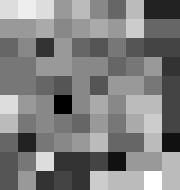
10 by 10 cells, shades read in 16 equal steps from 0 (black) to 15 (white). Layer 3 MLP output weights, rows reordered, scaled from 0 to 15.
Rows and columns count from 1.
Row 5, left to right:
7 7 6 5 8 5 9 9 7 4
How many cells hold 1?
2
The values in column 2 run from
2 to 14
